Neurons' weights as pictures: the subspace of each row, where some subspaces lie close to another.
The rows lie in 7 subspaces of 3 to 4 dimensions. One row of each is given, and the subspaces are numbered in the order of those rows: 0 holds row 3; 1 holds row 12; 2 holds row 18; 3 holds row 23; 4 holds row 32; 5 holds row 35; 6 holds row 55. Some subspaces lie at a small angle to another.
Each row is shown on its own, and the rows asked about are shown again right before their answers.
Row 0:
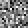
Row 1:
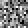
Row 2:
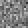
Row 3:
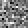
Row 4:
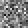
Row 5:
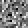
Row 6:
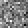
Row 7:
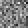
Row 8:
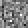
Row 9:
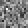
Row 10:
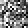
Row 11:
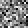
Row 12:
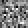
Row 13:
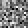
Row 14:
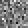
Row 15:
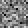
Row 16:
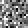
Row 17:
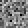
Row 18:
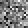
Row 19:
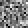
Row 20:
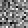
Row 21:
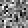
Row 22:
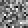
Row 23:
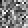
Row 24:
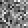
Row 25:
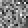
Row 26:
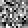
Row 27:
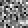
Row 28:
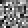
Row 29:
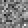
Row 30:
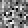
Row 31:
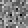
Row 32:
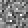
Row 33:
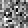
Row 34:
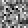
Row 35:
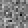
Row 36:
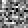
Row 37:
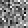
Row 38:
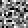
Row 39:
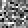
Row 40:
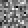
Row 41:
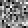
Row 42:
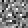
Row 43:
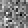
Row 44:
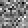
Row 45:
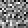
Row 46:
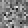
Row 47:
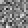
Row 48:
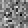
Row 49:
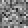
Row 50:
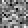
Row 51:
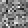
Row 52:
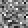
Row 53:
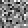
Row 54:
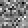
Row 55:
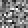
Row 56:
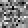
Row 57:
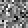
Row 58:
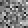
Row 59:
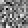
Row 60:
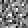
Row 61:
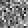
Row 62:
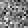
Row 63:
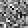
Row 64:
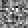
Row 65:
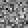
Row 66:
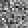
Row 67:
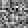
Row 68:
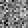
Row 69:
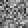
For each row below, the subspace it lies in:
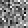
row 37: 6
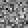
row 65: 0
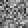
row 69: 4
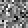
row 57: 4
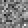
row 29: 5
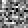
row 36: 0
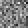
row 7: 3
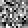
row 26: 1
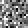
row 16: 4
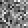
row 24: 2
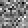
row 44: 1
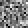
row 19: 2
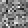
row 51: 4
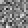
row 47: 1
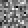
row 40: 1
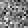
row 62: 2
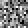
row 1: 1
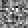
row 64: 0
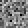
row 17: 4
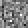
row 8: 2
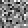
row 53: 6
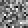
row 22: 2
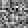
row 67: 0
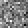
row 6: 5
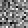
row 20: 6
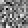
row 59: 1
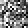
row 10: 5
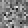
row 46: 2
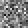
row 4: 5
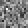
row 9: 6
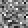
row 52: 3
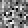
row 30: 2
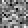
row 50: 3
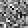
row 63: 3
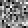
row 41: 3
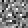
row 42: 4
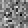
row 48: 5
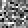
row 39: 0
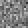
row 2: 3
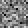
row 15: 3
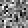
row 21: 5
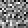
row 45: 1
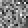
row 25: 3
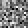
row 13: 6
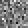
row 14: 0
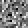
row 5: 4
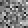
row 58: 2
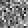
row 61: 6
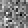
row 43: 5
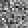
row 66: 0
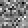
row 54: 1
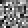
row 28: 1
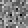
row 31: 4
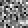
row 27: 2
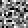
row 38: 6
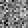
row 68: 4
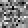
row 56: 1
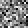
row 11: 3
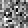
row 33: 5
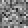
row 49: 3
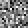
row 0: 0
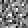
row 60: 4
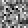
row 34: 6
